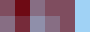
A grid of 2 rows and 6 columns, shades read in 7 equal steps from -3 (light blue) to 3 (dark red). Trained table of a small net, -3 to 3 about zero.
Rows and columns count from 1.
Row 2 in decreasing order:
2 1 0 0 -1 -3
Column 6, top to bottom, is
-3 -3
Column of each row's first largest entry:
2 2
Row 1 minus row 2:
1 1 1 1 0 0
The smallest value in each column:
0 2 -1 0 1 -3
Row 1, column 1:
1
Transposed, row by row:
1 0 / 3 2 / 0 -1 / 1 0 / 1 1 / -3 -3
